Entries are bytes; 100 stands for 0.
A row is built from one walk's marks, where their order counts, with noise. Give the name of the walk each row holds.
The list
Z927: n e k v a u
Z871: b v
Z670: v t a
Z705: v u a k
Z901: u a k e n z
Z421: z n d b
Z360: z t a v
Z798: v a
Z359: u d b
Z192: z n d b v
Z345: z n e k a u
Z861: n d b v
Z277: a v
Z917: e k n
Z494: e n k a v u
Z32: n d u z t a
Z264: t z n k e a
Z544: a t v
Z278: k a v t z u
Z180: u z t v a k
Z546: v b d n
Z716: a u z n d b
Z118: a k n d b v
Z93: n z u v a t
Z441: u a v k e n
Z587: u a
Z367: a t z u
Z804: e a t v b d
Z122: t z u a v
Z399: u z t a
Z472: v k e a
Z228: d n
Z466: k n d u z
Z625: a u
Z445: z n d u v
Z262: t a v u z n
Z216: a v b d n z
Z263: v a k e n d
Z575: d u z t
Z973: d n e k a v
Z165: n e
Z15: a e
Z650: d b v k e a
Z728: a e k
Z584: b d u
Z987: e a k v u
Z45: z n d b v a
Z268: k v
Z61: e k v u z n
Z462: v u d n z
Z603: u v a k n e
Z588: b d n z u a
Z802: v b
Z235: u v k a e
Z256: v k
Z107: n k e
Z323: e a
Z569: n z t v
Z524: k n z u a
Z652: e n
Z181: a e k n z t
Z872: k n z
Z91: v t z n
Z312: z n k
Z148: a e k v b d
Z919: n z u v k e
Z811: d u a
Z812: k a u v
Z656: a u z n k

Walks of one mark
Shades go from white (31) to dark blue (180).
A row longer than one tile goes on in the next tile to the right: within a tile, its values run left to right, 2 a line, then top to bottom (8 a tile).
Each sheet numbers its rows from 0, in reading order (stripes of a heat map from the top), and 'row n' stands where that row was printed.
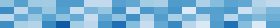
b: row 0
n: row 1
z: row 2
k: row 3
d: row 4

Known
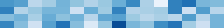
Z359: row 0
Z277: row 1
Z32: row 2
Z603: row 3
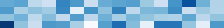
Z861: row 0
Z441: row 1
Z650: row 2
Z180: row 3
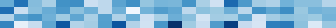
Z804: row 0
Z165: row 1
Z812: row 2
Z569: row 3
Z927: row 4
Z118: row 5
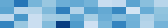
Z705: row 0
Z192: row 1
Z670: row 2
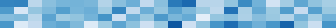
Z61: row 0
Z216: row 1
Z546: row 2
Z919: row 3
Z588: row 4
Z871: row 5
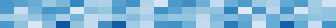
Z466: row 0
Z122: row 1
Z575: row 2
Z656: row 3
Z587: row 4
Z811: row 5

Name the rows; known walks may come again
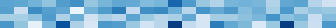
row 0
Z872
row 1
Z812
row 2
Z263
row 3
Z927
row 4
Z216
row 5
Z861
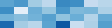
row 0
Z323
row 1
Z107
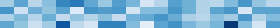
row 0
Z91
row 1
Z278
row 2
Z228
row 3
Z716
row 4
Z360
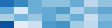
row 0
Z987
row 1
Z802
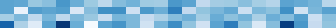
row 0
Z268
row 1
Z973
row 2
Z472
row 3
Z359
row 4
Z544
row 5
Z445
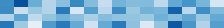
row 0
Z180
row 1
Z399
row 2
Z118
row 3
Z45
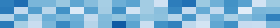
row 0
Z603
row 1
Z798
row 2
Z811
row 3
Z235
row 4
Z652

